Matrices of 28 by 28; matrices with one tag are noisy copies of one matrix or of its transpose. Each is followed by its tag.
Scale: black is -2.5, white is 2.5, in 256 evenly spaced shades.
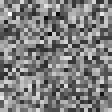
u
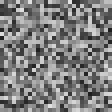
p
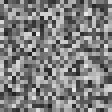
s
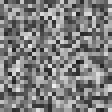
s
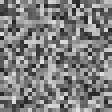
p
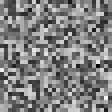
p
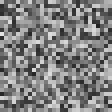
p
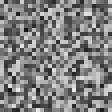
s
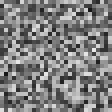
s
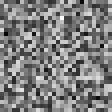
s
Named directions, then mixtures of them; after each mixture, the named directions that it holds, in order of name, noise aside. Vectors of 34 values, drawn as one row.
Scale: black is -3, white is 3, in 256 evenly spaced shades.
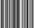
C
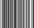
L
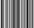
C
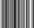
C, L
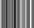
C, L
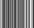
L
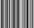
C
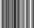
C, L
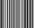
C, L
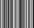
C, L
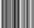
C, L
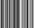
C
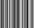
C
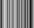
L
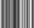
C, L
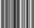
C, L
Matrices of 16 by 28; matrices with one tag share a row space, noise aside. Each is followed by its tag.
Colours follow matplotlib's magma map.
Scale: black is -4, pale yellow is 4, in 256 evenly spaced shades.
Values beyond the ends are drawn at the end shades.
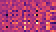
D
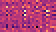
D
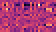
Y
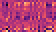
Y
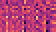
D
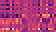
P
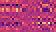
P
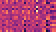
D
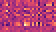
Y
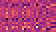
D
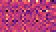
D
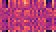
Y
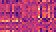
P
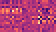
P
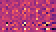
D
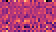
Y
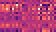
P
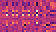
D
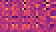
D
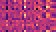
D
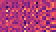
D
